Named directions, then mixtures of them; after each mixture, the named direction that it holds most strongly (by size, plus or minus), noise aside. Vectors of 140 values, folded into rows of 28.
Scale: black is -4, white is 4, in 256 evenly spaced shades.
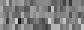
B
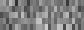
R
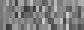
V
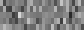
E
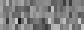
B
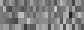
E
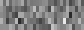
B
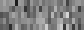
R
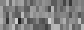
B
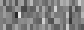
V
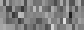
E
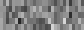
B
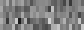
B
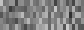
R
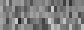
B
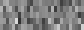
B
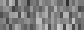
R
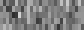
E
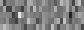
E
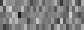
E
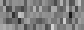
E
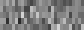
B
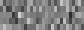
E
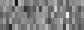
V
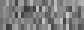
V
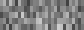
R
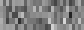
B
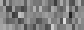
E
